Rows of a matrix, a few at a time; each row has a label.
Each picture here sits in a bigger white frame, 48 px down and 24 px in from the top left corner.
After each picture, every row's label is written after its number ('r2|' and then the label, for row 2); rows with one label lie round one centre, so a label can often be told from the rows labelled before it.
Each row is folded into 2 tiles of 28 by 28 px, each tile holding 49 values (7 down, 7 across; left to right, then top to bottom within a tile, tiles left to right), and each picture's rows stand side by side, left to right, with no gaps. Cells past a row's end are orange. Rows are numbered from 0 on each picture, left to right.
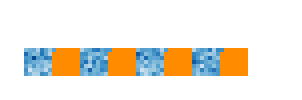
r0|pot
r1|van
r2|pot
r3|van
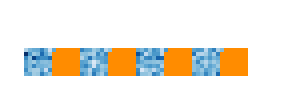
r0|pot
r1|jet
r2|pot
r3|jet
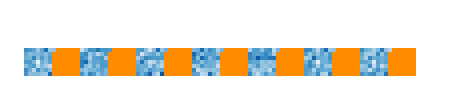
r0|jet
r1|van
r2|jet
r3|pot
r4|pot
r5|jet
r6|jet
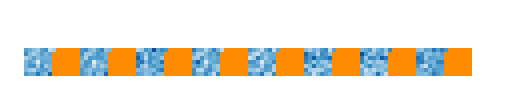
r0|jet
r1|jet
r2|van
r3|jet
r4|jet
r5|pot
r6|pot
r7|van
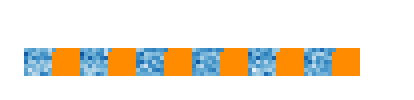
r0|pot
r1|pot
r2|van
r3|van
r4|pot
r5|van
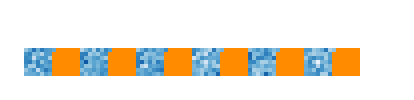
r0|van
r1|van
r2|van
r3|jet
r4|pot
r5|jet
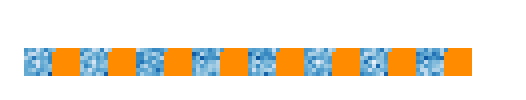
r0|jet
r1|jet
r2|van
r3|pot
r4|pot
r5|jet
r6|jet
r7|pot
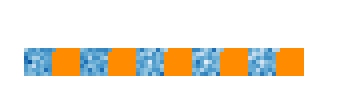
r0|van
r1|van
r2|jet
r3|jet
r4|jet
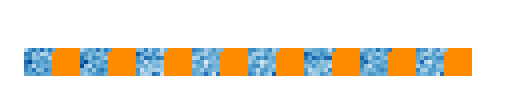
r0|van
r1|van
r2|pot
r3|jet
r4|jet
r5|pot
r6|van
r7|jet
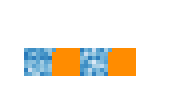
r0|pot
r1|jet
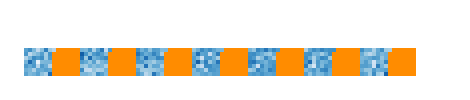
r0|jet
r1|pot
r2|pot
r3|van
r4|van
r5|van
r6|jet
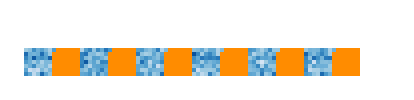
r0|pot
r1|van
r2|jet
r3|pot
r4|jet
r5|pot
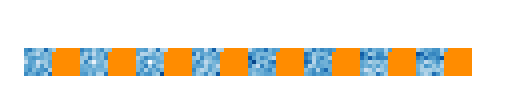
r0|jet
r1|jet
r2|jet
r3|jet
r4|van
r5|van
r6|pot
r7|pot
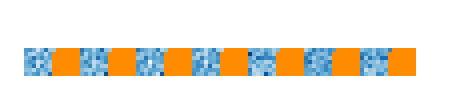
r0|jet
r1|jet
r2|jet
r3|jet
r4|pot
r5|van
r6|pot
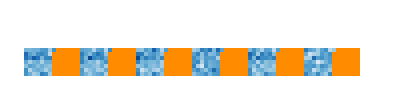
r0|pot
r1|pot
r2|pot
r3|van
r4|pot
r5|jet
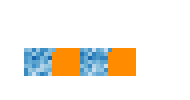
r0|pot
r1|pot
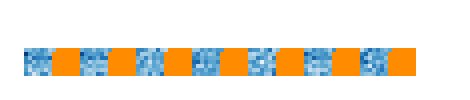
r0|pot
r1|pot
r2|jet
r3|van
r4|jet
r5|pot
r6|van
